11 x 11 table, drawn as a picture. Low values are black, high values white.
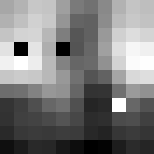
There are no regular stripes. Three lone cells stand out: one far higher and two far lower than their neighbours. The bottom left is the calmest part. The field climbs toward the top.
